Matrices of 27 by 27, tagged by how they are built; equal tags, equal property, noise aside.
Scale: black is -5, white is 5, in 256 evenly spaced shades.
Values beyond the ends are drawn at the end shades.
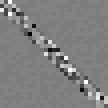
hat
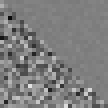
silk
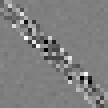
hat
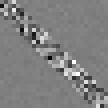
hat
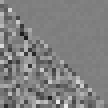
silk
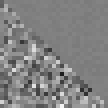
silk
